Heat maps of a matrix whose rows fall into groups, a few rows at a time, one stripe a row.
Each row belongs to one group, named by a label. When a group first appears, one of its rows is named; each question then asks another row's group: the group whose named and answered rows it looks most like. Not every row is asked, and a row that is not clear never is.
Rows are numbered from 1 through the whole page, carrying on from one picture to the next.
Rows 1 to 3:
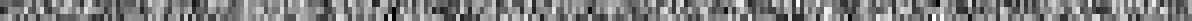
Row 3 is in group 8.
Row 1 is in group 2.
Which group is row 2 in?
2
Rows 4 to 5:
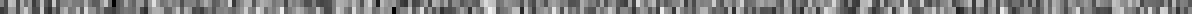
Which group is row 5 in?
2
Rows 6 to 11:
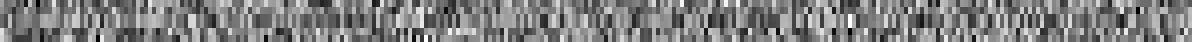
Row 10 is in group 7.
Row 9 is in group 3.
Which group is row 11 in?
7
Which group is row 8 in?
3
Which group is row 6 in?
8
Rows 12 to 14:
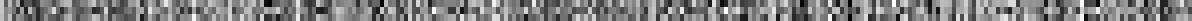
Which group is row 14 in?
7
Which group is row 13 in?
8
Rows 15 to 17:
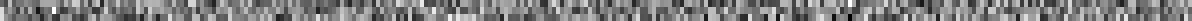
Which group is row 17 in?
7
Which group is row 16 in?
8
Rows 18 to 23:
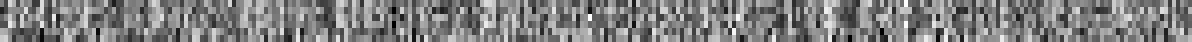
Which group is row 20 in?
8
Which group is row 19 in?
2
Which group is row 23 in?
7
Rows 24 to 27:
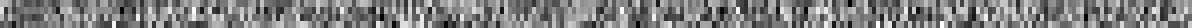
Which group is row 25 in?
7
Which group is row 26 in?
3
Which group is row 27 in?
2
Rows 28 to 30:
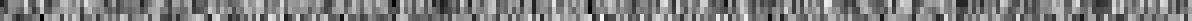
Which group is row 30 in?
3
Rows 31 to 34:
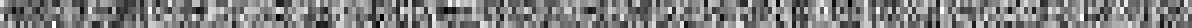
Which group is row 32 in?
2
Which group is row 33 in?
7
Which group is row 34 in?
8
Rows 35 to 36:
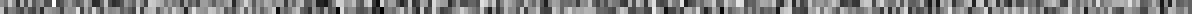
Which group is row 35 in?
8
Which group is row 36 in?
3
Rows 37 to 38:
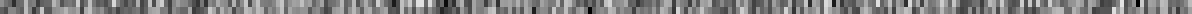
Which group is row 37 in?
2
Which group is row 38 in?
2
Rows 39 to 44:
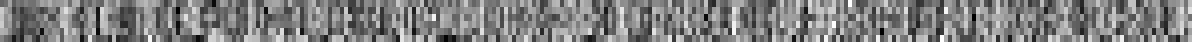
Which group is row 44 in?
2
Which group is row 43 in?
3
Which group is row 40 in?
7
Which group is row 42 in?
7
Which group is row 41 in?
7
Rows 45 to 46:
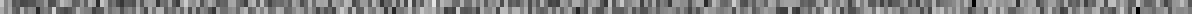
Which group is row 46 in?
8
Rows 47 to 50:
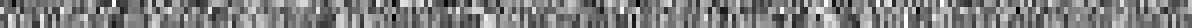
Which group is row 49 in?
8
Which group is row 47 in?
2
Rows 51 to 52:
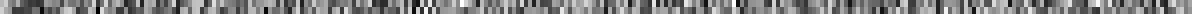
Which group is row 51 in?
3
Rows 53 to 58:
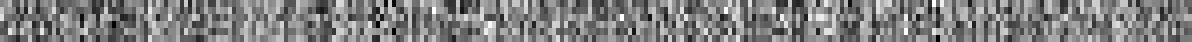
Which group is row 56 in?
2
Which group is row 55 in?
7
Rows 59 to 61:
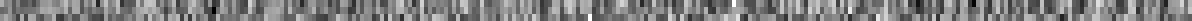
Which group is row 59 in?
3
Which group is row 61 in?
8
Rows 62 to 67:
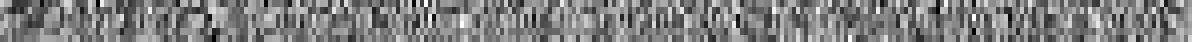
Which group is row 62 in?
7
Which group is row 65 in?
3
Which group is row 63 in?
2
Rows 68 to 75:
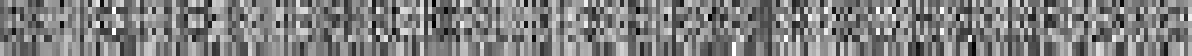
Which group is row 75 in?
3
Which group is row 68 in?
3
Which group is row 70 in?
3
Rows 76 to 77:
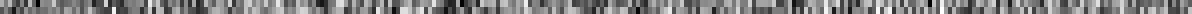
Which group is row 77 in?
2
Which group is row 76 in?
8
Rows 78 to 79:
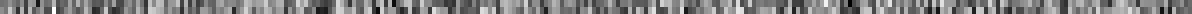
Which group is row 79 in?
8
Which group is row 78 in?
8
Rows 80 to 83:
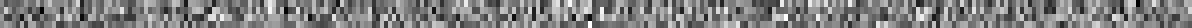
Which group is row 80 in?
3
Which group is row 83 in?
8
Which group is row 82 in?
2
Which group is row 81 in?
3
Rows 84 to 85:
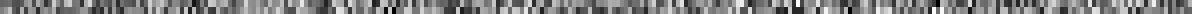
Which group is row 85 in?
8
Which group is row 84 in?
2
